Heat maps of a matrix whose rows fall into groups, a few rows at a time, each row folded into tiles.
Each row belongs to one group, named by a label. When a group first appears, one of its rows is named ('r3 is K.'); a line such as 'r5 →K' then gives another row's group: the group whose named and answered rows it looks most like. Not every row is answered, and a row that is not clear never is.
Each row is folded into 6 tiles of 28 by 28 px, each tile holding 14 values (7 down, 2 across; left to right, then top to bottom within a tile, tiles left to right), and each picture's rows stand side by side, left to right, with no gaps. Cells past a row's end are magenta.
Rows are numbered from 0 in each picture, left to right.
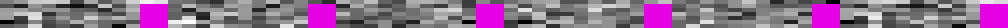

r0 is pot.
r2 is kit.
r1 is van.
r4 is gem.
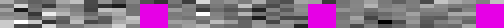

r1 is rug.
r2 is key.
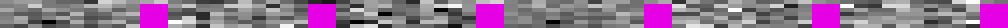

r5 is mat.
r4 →mat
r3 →key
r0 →key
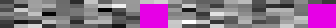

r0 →pot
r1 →van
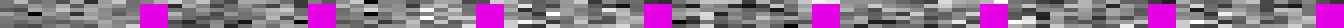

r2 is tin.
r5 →key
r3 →van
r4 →pot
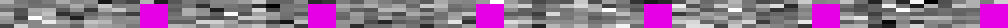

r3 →van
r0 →gem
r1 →gem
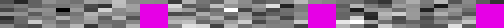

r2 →van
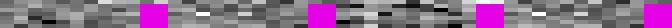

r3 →rug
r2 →pot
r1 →rug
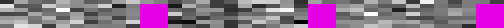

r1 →kit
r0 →mat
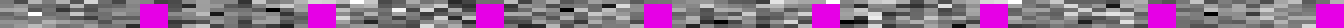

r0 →rug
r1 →pot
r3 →kit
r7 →tin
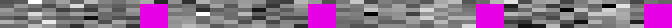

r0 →rug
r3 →kit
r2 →tin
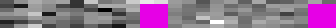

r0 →pot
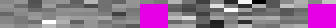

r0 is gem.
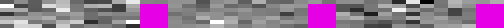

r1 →gem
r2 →tin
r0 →mat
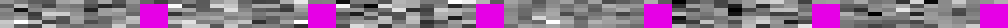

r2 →mat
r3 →gem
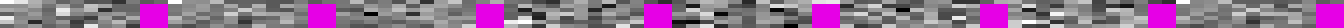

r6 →van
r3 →van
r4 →pot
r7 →kit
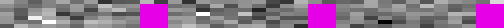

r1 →rug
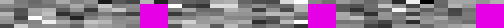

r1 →mat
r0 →gem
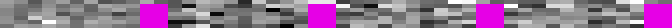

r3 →mat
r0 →gem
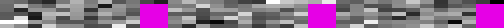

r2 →gem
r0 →van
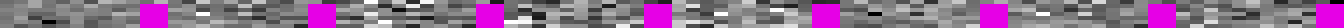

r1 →rug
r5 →tin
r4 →van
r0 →key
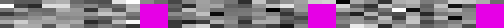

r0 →mat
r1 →pot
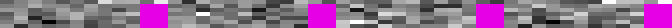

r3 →key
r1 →rug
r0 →key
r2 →van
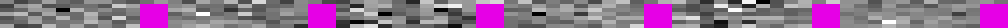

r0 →kit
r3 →tin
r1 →rug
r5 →gem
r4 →tin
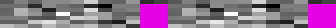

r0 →gem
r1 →gem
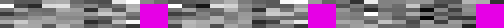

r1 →mat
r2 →rug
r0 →mat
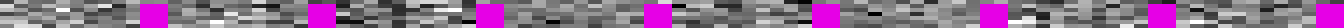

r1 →gem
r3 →key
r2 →kit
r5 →tin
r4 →kit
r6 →van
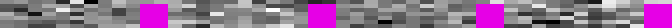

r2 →key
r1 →van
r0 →tin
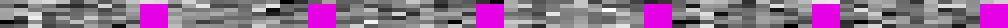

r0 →pot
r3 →van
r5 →pot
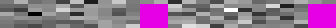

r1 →mat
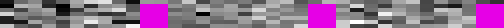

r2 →van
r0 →kit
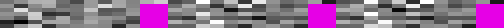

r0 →pot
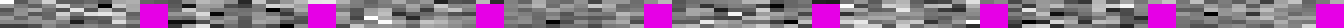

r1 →pot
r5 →mat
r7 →tin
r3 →key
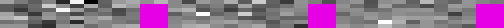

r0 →tin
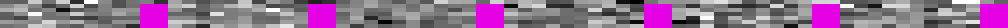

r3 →kit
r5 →mat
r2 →key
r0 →rug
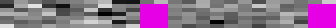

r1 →key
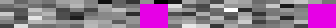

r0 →gem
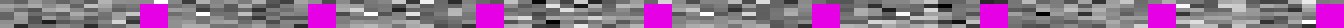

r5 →gem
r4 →rug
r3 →tin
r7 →mat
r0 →key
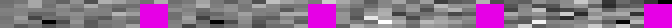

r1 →key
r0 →key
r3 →gem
